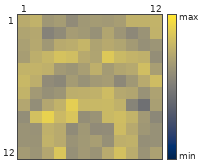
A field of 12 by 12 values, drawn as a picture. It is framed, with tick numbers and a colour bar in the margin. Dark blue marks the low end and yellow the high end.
Roughest part: middle right. Rings: centred on the bottom middle. Slope: none. Average level on the scale: 70%.
